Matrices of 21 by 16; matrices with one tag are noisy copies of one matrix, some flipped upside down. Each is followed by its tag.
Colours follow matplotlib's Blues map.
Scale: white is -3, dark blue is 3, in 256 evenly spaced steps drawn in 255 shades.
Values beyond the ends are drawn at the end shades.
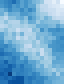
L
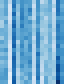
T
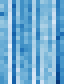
T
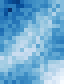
L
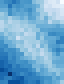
L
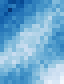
L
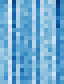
T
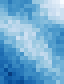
L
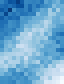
L
